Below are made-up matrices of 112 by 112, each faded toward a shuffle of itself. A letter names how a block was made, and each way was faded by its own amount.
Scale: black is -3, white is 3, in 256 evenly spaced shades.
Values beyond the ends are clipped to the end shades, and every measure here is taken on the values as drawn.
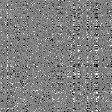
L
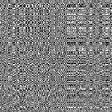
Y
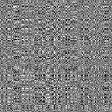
Y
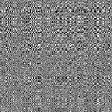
Y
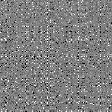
L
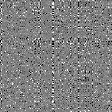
L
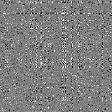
L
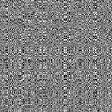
Y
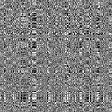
Y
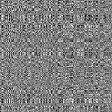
Y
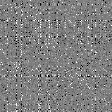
L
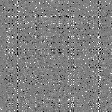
L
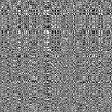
Y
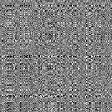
Y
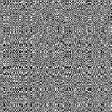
Y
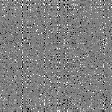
L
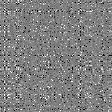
L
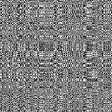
Y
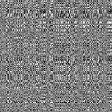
Y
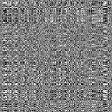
Y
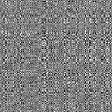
Y
